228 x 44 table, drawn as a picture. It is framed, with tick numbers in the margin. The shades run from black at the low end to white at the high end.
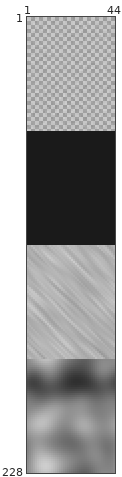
It is made of 4 by 1 panels. Panel 1,1: high, checkered. Panel 2,1: very low, flat. Panel 3,1: high, slanting down to the right, faint in contrast. Panel 4,1: middling, smooth, strong in contrast.
